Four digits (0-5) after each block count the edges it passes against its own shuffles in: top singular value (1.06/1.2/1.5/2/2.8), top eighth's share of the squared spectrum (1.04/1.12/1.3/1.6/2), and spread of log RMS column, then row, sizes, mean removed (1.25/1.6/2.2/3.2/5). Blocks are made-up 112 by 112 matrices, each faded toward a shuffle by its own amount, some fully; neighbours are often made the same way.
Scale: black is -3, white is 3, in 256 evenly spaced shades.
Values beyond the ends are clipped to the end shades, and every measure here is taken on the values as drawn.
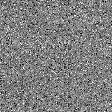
3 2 0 0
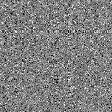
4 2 1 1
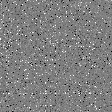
1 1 1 1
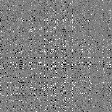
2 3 3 3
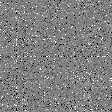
2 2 1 1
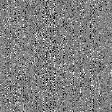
2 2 4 0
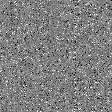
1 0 1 0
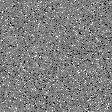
0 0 0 0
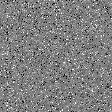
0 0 1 0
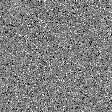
2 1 0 0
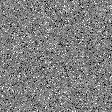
0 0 0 0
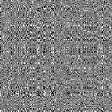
5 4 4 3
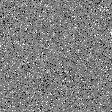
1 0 0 0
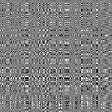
5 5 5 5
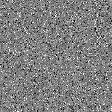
3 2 1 0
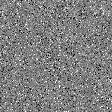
3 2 0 0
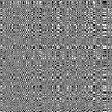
5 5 4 4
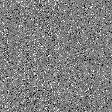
1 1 2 0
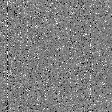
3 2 2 0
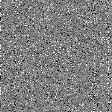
1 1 2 0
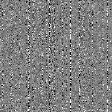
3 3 4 0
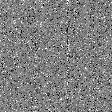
1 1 1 0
